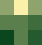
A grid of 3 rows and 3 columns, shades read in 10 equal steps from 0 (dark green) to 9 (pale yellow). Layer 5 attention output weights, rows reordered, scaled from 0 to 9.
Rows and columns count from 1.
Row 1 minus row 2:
2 6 3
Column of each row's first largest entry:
2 1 2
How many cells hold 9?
1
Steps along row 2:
same down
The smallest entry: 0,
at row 3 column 1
